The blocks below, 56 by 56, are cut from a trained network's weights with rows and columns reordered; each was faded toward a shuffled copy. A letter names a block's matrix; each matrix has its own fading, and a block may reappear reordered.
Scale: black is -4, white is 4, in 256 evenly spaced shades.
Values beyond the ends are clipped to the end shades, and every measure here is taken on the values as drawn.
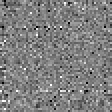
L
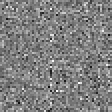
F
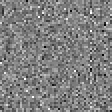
F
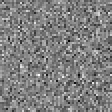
F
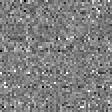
L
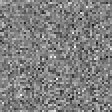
F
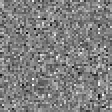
F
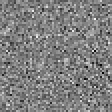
F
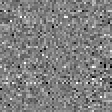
L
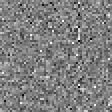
F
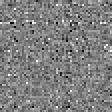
L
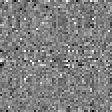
L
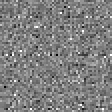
L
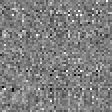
L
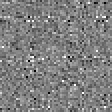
L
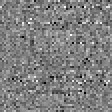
L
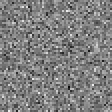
F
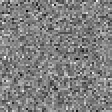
F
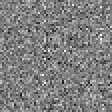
F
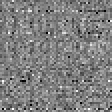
L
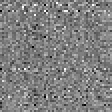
L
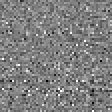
L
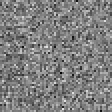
F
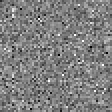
F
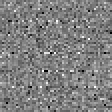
L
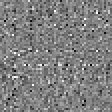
L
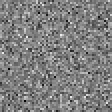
F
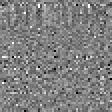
L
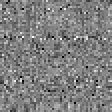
L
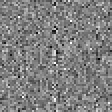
F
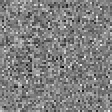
F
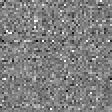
L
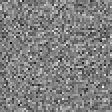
F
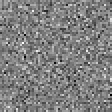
F
